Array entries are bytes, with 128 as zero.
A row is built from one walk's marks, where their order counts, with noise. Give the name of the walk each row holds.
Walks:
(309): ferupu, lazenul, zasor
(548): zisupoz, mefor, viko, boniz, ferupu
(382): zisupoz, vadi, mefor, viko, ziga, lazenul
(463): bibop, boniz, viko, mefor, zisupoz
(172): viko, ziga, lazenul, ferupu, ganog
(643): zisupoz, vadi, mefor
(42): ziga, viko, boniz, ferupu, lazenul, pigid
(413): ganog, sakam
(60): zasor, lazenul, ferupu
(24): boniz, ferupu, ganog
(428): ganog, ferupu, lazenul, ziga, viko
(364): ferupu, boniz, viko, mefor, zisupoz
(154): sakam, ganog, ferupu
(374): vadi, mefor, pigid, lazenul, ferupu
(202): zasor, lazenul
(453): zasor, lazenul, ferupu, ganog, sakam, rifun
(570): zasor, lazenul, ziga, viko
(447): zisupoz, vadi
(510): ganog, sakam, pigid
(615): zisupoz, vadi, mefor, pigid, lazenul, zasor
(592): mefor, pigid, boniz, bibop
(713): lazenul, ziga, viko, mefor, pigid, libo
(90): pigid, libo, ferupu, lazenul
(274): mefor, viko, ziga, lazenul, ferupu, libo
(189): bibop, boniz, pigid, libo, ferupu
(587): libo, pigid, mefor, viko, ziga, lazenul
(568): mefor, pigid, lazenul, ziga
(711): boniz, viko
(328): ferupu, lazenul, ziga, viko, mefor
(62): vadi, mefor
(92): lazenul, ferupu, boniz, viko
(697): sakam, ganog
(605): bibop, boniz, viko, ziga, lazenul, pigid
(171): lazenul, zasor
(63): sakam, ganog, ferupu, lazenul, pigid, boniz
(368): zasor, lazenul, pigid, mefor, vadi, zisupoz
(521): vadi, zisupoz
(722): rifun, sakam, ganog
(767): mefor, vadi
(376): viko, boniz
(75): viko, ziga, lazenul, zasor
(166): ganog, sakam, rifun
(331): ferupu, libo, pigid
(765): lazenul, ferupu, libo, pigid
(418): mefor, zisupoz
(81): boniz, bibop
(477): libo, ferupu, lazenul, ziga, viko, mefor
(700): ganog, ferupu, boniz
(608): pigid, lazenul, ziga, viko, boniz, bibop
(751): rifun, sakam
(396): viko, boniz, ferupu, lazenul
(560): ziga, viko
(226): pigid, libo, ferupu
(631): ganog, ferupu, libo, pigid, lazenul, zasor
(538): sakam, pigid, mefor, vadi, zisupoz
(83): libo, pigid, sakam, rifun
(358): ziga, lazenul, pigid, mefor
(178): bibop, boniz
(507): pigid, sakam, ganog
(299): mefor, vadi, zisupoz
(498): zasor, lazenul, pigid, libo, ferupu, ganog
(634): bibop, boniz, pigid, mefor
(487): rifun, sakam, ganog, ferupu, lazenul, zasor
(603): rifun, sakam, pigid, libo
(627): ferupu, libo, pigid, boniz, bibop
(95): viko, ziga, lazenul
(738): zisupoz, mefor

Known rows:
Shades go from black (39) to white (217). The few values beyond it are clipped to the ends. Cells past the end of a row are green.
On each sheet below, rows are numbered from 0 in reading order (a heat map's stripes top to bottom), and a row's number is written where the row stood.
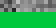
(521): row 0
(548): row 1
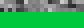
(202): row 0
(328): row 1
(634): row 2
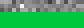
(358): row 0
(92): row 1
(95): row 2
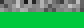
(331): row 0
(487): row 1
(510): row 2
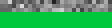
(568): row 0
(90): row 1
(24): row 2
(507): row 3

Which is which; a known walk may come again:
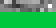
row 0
(634)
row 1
(358)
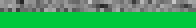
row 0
(60)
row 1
(382)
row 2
(498)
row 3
(463)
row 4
(92)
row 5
(95)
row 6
(605)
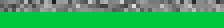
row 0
(299)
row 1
(226)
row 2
(608)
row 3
(189)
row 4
(568)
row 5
(713)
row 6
(90)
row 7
(328)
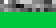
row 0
(178)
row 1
(202)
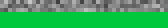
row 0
(738)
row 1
(75)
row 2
(627)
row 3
(396)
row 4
(548)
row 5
(63)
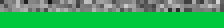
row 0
(331)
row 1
(309)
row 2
(364)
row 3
(560)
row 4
(631)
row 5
(374)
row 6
(171)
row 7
(510)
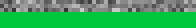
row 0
(521)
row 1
(570)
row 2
(765)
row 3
(507)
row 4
(24)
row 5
(274)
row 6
(643)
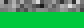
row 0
(487)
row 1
(592)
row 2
(413)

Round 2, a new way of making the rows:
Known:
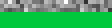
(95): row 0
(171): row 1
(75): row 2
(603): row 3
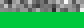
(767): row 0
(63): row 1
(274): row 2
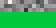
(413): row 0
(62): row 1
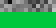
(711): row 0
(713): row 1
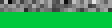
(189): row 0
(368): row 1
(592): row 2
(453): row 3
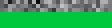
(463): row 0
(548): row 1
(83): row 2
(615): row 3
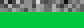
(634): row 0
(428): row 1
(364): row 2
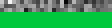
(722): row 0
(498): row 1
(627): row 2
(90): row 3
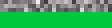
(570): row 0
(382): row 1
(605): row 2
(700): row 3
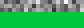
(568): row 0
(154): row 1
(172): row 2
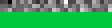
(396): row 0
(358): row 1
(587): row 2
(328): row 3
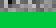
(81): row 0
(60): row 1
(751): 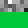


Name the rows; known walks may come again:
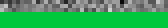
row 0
(90)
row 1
(178)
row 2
(358)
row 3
(568)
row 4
(418)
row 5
(643)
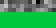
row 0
(226)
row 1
(592)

